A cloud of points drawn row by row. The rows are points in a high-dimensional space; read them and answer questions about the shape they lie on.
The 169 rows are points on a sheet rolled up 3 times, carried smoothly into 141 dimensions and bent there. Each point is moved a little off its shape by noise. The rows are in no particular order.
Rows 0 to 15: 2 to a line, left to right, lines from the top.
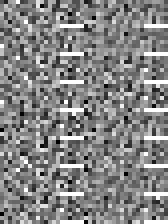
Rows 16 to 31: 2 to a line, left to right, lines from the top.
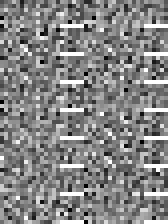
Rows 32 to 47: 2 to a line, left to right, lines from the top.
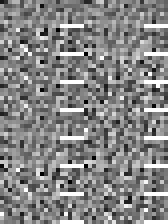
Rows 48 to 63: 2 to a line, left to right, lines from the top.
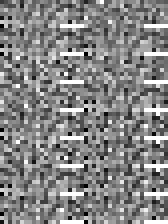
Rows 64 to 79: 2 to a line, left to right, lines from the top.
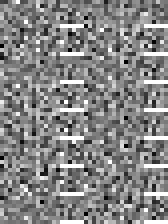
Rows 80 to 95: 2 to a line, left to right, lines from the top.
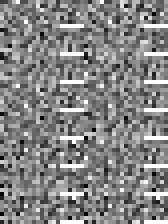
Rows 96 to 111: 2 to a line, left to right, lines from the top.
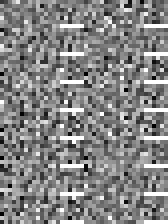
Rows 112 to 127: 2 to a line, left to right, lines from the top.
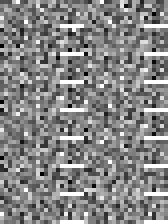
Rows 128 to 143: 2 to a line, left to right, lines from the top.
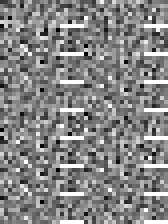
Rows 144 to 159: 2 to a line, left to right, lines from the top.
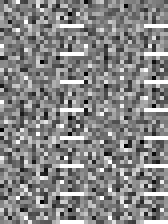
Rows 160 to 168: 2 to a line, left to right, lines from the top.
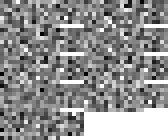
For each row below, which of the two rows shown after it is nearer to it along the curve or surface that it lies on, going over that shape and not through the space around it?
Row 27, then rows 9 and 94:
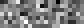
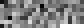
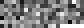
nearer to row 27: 9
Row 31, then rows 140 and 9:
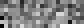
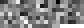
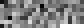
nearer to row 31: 140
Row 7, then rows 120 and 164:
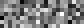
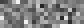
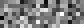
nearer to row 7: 164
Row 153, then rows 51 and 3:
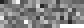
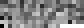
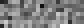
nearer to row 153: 3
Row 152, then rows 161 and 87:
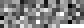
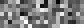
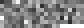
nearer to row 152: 161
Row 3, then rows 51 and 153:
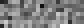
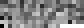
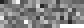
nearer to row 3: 153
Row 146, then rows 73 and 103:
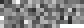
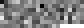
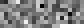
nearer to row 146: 73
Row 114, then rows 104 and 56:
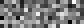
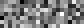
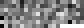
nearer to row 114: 104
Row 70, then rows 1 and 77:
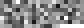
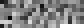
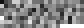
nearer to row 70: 77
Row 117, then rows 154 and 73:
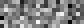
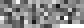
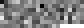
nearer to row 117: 73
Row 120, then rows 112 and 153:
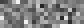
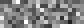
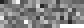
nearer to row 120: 112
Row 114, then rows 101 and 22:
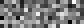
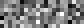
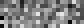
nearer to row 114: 101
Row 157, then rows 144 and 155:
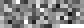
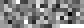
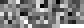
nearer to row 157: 144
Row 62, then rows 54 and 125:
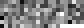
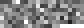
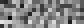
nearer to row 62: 125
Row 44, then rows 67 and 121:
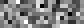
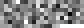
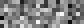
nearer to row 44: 67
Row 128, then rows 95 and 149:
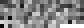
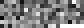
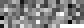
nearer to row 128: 149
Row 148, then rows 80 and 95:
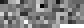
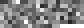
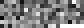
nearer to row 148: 80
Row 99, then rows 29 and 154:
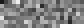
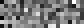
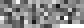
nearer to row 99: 154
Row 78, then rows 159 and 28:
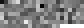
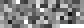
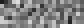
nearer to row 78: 28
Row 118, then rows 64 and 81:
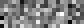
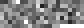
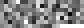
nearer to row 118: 64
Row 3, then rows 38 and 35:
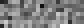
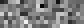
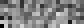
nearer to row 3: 38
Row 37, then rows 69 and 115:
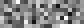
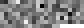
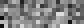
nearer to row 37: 69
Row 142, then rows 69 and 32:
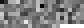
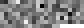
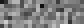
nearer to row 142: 32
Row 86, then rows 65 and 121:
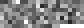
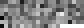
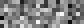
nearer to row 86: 121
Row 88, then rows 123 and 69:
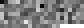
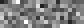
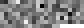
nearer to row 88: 123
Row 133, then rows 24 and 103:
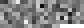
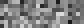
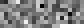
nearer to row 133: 103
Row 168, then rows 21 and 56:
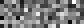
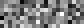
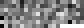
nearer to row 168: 21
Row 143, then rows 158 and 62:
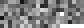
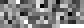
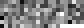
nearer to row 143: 62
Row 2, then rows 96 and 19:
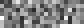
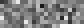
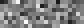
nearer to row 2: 96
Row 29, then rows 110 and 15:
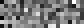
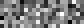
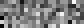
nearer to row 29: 110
